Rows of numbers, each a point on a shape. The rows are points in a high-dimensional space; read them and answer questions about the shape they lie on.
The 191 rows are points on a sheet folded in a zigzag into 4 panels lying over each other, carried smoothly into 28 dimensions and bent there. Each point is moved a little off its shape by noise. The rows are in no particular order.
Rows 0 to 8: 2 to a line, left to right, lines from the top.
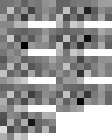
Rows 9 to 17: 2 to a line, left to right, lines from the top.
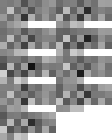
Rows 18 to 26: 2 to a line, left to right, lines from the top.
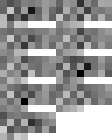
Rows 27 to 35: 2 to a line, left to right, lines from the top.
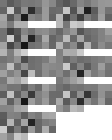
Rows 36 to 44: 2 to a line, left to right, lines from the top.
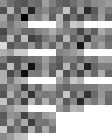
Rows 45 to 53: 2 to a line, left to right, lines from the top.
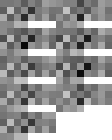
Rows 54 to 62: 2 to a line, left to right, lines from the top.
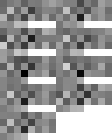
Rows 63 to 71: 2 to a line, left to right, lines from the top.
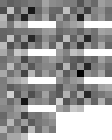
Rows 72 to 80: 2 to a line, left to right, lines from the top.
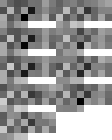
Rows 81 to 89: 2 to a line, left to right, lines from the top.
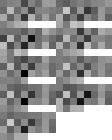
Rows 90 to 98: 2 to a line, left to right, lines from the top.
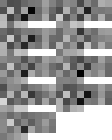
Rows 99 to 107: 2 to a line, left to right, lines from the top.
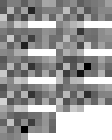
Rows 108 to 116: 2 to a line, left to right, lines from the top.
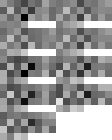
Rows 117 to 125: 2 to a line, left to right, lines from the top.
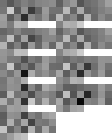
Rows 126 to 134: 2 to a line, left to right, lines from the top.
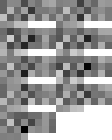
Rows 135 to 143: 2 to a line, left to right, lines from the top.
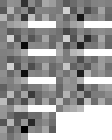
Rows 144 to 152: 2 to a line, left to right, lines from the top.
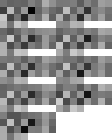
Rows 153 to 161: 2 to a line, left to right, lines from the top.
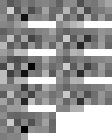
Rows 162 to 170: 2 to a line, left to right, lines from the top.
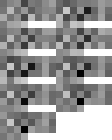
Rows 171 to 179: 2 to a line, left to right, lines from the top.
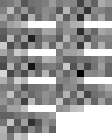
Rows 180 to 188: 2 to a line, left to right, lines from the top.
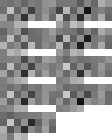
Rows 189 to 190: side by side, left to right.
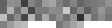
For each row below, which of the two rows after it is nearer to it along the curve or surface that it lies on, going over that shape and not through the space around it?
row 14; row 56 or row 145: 145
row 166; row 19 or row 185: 185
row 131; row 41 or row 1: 41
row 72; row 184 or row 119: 184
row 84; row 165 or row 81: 165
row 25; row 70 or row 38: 38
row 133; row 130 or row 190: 130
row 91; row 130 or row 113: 113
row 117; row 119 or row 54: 119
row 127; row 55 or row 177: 55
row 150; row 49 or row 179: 49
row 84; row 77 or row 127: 77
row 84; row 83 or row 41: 83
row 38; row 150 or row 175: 150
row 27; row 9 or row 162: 9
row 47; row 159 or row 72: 72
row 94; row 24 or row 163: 24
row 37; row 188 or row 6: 6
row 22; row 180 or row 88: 180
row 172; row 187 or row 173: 173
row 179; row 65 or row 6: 6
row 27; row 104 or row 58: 104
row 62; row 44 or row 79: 44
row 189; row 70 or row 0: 70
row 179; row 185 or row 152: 185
